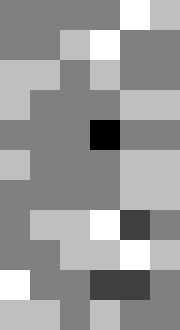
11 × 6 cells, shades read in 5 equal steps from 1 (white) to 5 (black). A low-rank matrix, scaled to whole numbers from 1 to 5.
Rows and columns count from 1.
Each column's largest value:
3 3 3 5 4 3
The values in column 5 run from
1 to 4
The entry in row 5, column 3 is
3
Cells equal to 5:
1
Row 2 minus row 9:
0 0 0 -1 2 1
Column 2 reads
3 3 2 3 3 3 3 2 3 3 2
